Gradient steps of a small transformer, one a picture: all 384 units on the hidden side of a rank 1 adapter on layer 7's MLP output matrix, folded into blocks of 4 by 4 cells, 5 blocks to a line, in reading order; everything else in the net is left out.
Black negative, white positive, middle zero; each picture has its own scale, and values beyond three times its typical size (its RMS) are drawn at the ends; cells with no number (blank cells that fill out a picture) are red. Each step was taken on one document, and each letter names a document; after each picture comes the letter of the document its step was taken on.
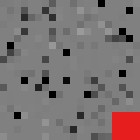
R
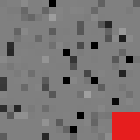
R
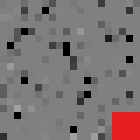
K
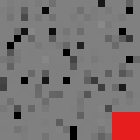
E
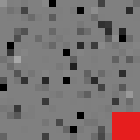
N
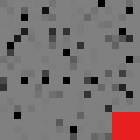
E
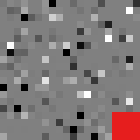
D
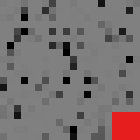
K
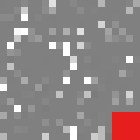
K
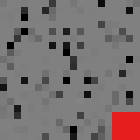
K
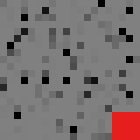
E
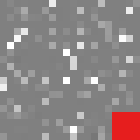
N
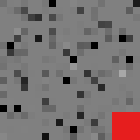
D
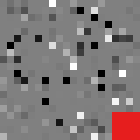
N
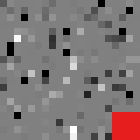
E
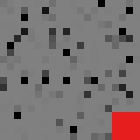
E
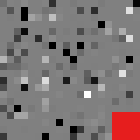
D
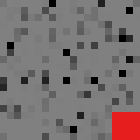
R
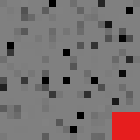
R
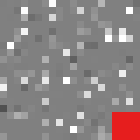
D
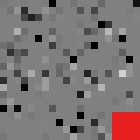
D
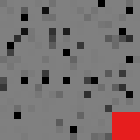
E
